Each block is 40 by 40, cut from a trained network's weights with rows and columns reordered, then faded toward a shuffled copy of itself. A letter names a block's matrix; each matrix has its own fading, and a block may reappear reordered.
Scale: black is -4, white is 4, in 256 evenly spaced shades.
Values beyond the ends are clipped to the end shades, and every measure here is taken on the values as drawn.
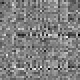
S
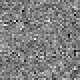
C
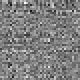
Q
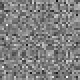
Q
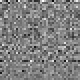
S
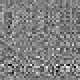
S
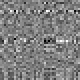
S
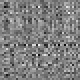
S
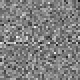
C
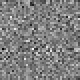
C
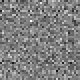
C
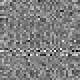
S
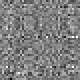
Q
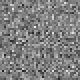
C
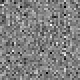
C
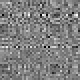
S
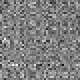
Q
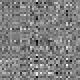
Q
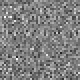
C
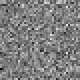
C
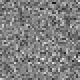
C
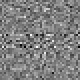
S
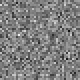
C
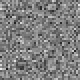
C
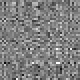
Q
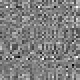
Q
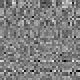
S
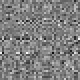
S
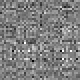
Q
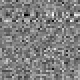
S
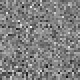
C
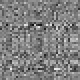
Q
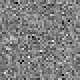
C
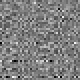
S
